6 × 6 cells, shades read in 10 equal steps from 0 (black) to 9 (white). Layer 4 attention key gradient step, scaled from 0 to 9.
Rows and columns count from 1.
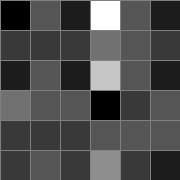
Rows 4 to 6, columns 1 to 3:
4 3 3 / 2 2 2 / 2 3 2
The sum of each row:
17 15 16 15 15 15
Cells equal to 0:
2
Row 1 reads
0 3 1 9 3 1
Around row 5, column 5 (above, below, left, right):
2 2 3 3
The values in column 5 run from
2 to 3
